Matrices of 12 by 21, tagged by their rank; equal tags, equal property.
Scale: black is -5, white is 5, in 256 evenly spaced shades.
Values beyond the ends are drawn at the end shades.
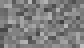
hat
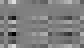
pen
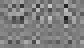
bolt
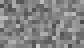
hat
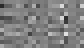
bolt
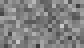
hat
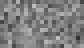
hat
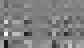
bolt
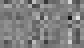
bolt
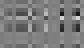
pen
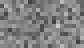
hat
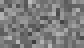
hat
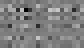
bolt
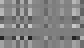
pen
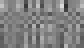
bolt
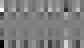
pen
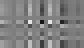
pen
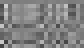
bolt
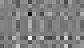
bolt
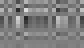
pen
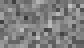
hat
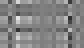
pen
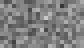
hat
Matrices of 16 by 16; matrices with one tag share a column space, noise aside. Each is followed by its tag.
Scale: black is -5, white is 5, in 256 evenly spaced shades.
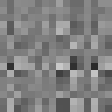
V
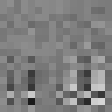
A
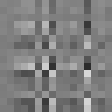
V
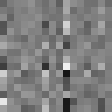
V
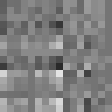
V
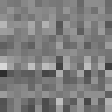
V
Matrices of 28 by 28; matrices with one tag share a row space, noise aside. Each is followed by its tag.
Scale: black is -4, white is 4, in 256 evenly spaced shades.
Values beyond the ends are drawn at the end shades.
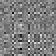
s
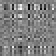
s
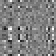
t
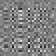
s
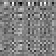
s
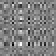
s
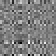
s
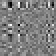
t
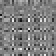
s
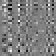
t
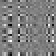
t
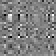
t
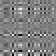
s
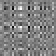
s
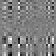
t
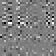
t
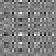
s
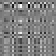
s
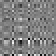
s
